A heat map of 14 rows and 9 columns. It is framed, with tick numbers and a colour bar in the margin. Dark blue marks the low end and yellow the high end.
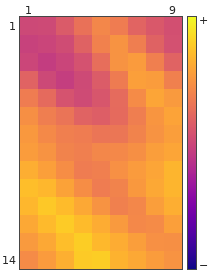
Grain: diagonal, down to the right. Odd rows or columns: none. Slope: up to the bottom. Ninth with the lowest average: top left. Average level on the scale: 70%.
